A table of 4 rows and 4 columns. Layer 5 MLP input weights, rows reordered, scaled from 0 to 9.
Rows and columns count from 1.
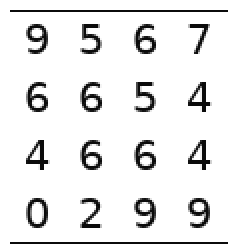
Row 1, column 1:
9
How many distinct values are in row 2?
3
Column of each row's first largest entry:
1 1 2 3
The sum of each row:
27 21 20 20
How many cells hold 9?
3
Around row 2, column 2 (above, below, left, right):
5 6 6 5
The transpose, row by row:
9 6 4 0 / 5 6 6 2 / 6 5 6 9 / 7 4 4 9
